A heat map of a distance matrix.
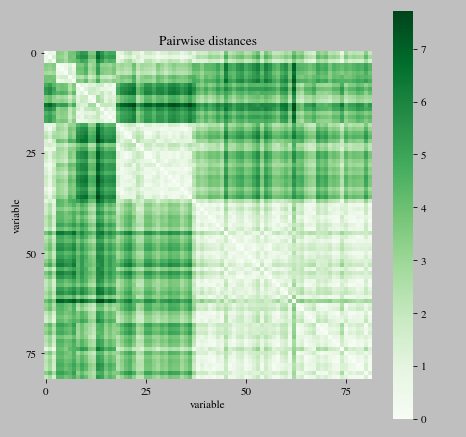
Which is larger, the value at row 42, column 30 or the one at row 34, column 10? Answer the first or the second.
the second
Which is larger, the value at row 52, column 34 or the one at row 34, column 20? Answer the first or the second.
the first
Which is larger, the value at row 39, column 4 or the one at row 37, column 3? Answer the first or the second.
the second
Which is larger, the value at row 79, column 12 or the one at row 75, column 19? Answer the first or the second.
the second
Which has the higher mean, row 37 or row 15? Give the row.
15
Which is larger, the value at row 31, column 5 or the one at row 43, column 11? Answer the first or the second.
the second
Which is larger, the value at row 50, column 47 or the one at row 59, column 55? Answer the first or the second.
the second
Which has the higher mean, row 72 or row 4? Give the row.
4
